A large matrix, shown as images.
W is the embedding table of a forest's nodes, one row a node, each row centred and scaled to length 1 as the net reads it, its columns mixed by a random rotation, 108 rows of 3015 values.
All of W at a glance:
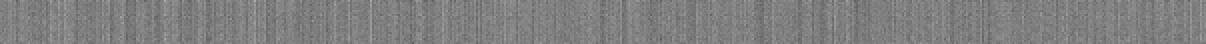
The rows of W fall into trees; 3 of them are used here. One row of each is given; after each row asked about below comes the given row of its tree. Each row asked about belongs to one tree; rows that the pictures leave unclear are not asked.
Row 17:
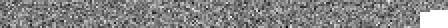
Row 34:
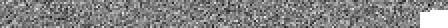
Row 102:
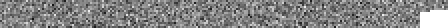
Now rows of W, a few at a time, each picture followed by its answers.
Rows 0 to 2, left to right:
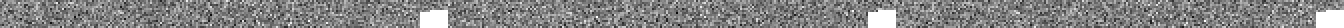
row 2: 34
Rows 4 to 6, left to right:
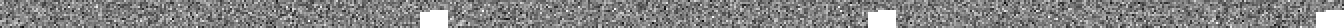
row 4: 34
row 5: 34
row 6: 17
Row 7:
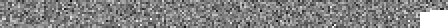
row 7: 34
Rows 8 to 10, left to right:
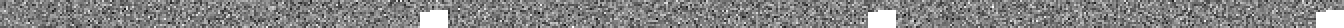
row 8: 102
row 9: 34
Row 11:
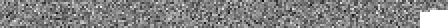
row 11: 34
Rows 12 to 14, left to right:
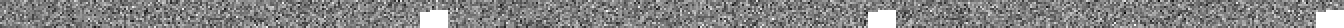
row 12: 102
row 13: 102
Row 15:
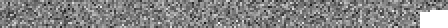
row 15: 34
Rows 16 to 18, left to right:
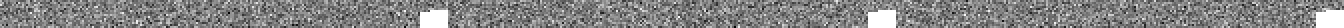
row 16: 34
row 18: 34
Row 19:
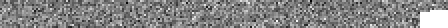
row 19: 102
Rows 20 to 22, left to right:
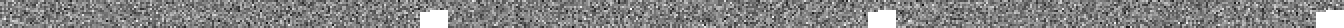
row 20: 34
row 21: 102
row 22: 34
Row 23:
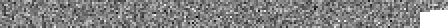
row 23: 17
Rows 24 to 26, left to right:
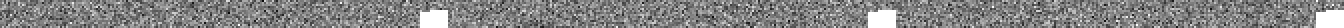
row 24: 34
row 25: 102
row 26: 17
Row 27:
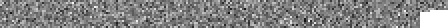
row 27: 34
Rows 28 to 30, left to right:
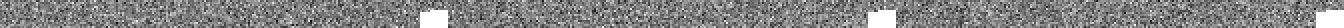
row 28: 34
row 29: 102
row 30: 34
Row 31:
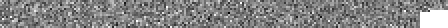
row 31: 34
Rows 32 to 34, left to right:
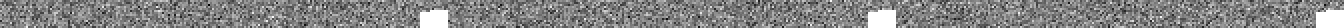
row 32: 102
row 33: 102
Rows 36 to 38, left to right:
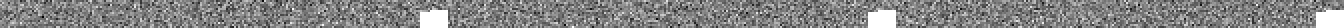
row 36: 34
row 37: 34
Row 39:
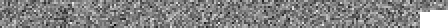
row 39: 34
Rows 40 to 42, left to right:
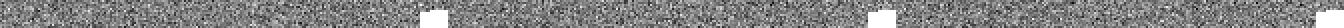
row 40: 102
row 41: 102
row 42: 102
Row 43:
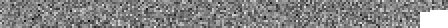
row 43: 102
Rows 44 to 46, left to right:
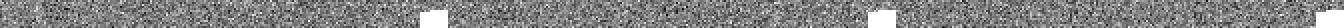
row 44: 34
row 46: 102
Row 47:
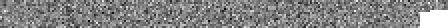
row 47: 102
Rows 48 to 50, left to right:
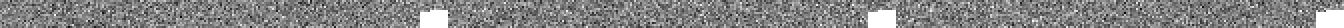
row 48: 102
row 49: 34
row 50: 34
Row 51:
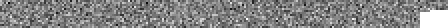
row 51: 34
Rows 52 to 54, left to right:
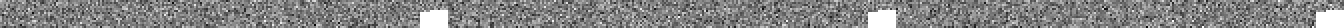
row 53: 17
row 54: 102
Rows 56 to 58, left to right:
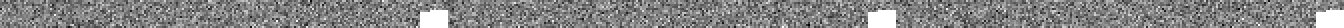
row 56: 102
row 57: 17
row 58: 102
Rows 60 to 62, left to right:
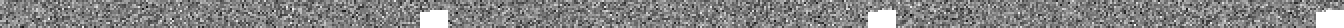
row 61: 102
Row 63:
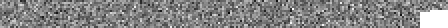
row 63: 34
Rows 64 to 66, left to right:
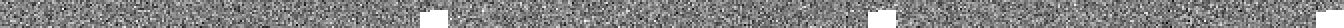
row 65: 34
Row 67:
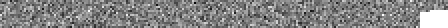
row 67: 102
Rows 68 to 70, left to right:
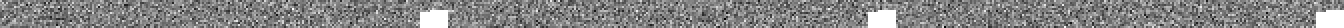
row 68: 34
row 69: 102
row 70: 102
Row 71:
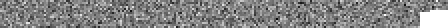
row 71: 102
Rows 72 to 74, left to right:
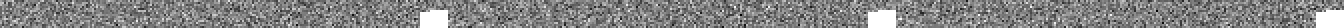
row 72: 34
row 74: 34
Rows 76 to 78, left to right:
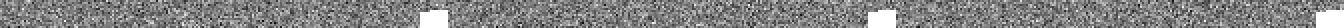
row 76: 17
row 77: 102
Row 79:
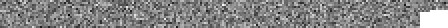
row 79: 102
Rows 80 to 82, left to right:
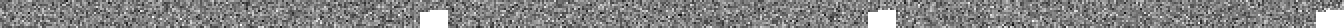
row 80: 17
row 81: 17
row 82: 34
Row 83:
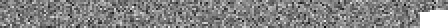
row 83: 102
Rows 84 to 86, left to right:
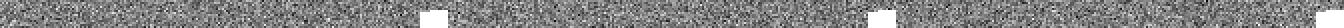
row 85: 34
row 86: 102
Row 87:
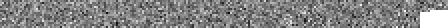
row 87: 34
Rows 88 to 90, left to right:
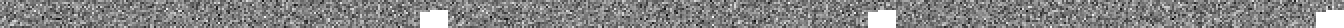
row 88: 34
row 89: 34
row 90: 102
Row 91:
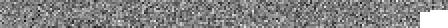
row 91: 102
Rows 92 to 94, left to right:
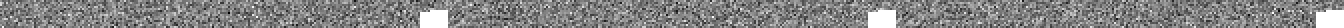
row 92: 34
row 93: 34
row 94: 34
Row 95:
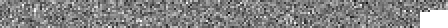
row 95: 34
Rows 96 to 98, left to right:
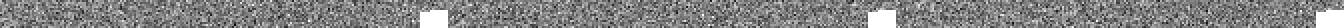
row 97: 34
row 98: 34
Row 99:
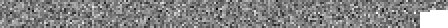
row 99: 34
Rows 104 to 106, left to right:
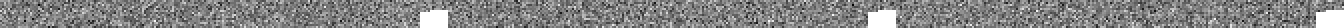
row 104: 102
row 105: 102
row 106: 17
